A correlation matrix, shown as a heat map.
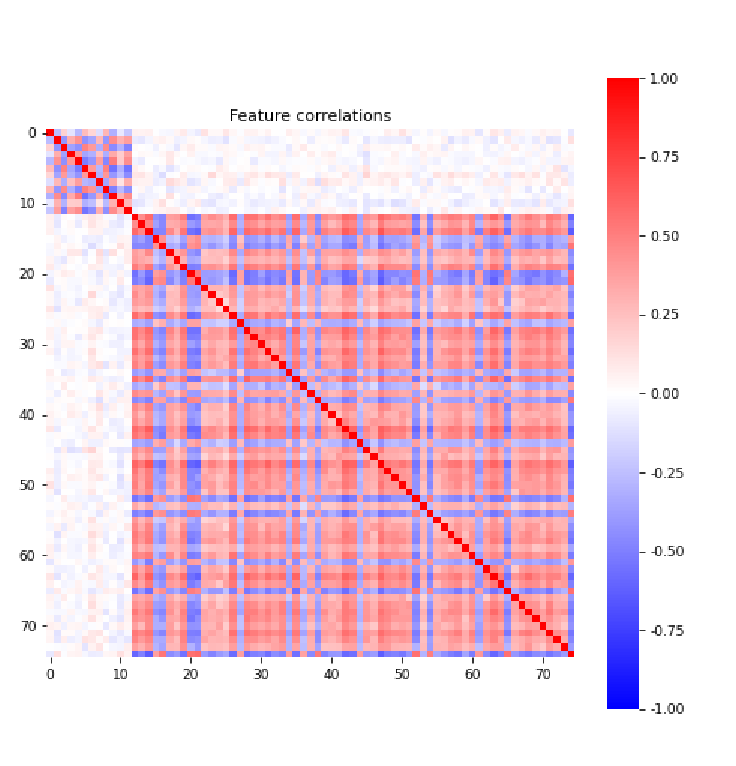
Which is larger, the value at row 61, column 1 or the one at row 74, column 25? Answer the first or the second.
the first
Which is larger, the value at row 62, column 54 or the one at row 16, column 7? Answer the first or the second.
the second
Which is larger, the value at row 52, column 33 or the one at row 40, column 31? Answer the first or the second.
the second
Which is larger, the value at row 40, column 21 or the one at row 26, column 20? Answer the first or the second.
the first
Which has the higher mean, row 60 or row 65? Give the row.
60
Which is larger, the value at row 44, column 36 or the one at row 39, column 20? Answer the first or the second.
the first
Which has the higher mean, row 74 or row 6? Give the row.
6
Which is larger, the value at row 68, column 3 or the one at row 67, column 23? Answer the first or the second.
the second
